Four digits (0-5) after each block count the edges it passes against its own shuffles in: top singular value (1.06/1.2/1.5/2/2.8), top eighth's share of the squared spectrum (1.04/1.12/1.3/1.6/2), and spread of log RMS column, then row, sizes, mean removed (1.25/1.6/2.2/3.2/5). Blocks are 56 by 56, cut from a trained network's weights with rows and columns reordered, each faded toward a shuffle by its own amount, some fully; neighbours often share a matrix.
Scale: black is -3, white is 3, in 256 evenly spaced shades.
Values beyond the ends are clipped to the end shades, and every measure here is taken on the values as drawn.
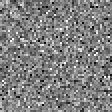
0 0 0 0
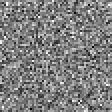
2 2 0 0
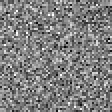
0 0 0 0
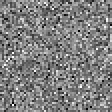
0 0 0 0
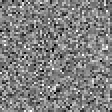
1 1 0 0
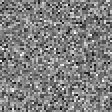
1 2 0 0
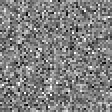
1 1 1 0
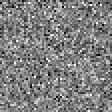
0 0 0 0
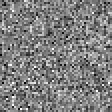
2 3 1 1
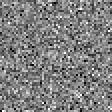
2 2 1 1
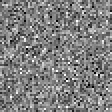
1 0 0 0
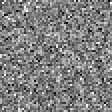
1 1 0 0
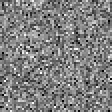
1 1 0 0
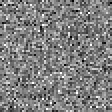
1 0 0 0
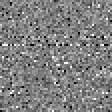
2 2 0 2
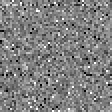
1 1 0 0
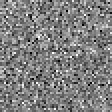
2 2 0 1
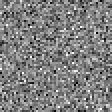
1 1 0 0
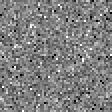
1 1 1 0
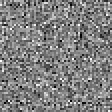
2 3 0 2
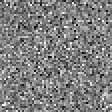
1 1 0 0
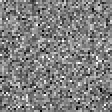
1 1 0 0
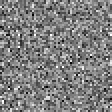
3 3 1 1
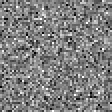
2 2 0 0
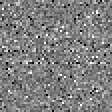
2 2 0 0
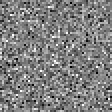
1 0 0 0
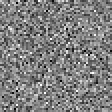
2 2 0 1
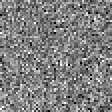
2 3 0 1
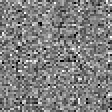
3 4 2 2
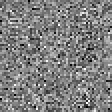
3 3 2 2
